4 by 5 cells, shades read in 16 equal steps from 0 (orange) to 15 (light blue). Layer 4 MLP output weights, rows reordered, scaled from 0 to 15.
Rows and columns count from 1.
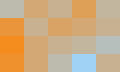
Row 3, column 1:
0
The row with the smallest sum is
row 2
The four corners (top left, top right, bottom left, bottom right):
10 9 1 8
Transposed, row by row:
10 2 0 1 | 6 8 6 6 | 8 5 8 10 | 4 6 9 15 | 9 8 11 8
